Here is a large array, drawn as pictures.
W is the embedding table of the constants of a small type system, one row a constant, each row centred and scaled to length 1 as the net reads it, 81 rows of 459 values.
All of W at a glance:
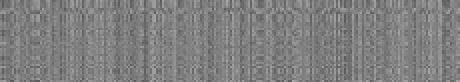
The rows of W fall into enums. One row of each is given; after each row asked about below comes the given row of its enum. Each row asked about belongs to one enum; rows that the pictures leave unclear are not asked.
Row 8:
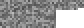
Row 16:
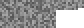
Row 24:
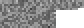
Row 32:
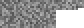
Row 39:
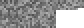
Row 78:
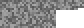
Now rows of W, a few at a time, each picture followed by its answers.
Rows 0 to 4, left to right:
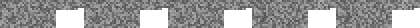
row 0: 78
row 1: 78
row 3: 32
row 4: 32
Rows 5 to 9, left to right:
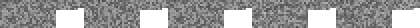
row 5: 78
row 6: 16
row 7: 78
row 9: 39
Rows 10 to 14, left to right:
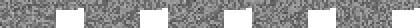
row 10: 8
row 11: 24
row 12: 24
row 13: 24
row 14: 16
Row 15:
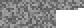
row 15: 78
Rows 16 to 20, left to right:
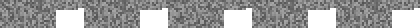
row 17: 16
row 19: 16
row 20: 16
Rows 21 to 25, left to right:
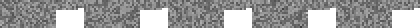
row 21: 32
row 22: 24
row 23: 16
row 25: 16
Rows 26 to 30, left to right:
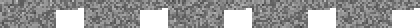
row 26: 24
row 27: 78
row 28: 39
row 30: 78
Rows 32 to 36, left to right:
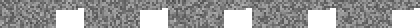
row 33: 16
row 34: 39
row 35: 78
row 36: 78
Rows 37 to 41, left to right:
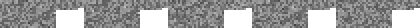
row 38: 24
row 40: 24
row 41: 78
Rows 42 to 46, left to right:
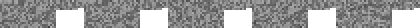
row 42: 24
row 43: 24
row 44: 16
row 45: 24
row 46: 8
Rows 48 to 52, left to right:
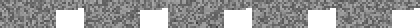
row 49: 24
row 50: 24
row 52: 78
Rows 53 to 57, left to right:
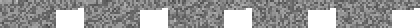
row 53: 24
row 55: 39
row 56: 16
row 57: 78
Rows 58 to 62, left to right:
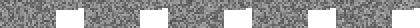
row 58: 16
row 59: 78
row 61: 78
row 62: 39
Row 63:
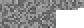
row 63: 24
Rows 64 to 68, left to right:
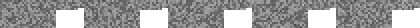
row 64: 78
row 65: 16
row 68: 32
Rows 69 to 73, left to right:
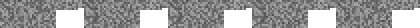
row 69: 16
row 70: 32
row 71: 32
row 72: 32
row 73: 16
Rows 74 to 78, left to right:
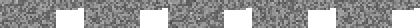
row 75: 78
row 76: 24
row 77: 16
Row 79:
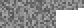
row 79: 16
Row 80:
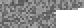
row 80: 24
